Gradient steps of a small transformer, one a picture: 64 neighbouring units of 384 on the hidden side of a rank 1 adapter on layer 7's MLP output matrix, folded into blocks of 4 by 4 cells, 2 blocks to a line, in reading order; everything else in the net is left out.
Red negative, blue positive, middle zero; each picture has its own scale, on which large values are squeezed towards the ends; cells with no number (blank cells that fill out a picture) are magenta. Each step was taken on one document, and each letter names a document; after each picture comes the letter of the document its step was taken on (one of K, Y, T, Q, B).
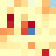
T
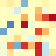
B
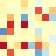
B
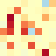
T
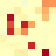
T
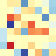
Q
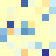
Q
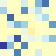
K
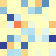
K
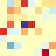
Q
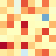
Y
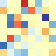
K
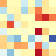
Y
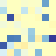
K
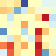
Y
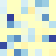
K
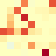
T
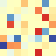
Y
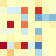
B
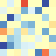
Q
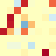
T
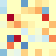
K
